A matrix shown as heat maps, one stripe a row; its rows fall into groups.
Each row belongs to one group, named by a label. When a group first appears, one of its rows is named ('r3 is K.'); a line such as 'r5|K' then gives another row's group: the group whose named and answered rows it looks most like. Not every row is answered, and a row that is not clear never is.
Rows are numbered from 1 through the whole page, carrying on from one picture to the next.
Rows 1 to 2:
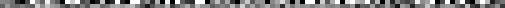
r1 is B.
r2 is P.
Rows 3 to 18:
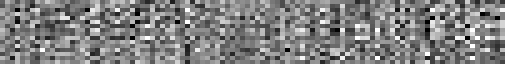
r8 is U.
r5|U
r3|P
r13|P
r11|U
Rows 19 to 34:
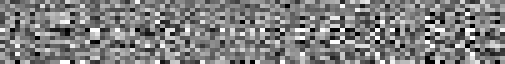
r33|U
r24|P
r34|P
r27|P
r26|U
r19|B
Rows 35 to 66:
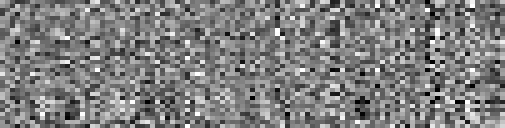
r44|P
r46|U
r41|U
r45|U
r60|P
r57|B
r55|P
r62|P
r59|B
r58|U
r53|B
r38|P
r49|U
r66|U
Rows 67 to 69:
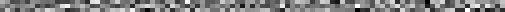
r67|U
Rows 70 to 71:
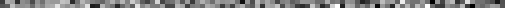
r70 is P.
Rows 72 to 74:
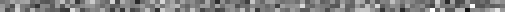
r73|U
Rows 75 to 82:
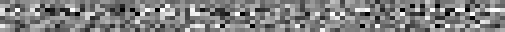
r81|B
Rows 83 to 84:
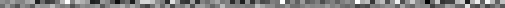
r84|P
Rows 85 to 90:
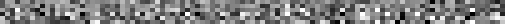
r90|U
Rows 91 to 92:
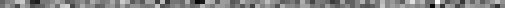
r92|P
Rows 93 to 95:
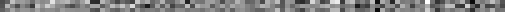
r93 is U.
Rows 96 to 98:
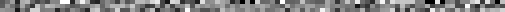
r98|U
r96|P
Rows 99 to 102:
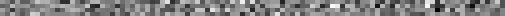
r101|B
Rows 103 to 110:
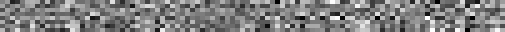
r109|B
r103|B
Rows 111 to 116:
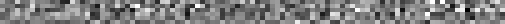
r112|B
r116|U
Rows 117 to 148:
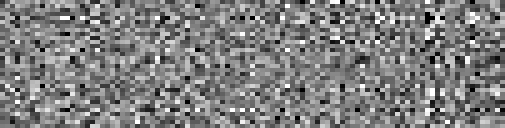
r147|B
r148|U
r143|P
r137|B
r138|B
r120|U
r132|P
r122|U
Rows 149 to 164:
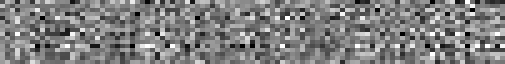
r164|B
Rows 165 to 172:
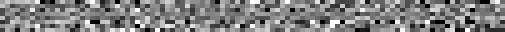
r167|B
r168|P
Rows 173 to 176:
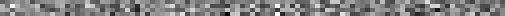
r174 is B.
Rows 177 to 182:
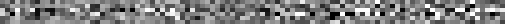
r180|U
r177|U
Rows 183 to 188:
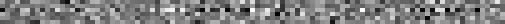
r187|U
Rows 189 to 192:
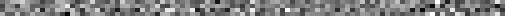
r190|P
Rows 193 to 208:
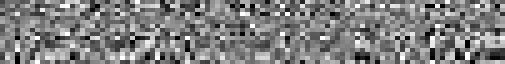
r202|U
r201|P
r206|P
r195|B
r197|U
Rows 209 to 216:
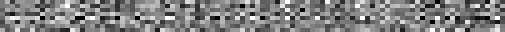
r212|B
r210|P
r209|B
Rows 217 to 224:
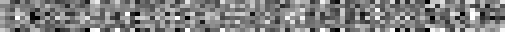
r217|U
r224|U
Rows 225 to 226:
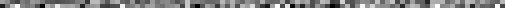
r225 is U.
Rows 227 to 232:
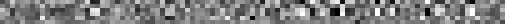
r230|U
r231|B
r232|P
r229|U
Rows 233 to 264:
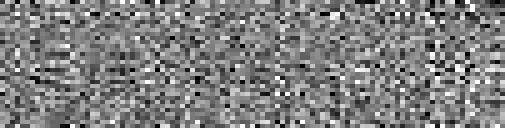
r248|P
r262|U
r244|P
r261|U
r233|P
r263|B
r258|P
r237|B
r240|P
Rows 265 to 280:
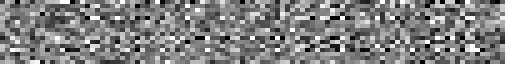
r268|B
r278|B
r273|P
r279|P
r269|U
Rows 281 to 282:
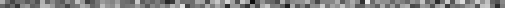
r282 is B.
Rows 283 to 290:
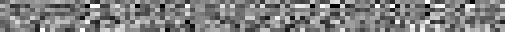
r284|U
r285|P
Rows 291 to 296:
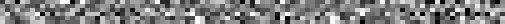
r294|B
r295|B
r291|P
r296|B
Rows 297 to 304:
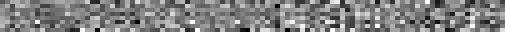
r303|U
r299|U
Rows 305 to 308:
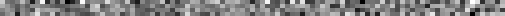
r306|U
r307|P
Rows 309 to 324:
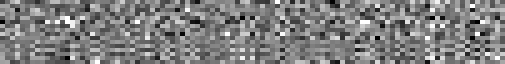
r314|B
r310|U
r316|B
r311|U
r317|B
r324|U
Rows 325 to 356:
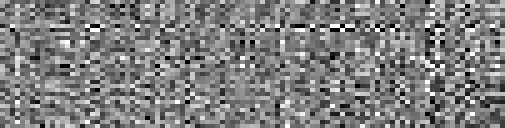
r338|U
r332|U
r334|U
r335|P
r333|P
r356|B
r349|P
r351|B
